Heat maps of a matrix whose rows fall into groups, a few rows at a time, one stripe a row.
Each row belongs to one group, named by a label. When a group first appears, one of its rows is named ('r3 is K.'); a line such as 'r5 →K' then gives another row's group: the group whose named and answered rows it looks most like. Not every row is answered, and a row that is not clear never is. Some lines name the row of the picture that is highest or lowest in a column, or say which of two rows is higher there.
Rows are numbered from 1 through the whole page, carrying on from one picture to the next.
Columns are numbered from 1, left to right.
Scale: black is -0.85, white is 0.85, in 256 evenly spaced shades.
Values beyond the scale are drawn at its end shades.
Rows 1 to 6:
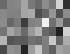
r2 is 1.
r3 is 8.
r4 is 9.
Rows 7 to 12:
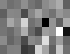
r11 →8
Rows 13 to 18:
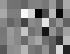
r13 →9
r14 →1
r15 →8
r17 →9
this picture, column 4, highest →14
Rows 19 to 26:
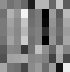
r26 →9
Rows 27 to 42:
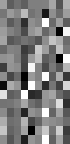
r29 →8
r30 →9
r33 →9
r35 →8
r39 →8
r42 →8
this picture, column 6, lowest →37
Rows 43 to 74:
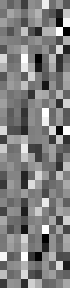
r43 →8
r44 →9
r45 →9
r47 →9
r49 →1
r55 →8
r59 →1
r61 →9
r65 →8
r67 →9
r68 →8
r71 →1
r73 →1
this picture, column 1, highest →71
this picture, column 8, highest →57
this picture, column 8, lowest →58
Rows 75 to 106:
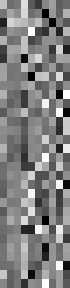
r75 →1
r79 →1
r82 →1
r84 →1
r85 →9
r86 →8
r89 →9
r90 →8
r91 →9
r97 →1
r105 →1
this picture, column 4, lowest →81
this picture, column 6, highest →100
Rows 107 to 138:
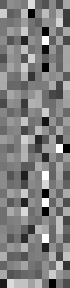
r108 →1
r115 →1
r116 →9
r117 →9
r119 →8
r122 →1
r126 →8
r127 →8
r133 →8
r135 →9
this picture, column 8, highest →137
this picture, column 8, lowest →138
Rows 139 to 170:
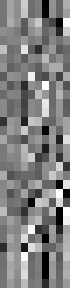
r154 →9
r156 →1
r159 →9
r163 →9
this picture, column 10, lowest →160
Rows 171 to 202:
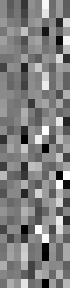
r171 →8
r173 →9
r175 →9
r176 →9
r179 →8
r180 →8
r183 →1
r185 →8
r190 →9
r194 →1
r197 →8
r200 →1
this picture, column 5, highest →189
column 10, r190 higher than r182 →Yes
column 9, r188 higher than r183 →Yes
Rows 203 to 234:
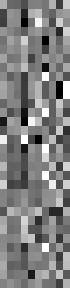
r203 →9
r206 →9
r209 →1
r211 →8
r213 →9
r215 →8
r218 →1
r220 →8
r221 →9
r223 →9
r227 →1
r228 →1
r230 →8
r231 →9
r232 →9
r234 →9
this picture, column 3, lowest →223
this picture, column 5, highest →216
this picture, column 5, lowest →233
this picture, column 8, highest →223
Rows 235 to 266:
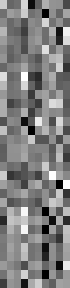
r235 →1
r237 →8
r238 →9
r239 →9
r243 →1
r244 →1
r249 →1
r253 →8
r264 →9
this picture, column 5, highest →250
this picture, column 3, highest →259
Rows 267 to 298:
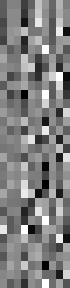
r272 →8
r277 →8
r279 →9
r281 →8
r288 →1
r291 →8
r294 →9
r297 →9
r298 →8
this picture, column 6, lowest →288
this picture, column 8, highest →275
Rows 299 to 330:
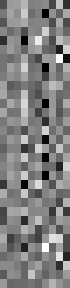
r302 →8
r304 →9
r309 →1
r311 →1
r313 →8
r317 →9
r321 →9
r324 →1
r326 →8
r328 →9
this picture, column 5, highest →329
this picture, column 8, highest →325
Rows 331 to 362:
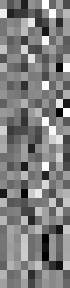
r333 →1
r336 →1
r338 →9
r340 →8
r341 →9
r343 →9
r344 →8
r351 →8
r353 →9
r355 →1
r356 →9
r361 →1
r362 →1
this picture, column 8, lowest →360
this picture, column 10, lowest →342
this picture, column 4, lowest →352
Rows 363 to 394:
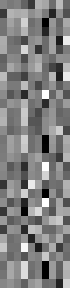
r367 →9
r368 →1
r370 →9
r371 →9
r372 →1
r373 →8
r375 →1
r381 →8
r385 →8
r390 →1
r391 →8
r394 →9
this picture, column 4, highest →390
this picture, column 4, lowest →386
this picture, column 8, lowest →364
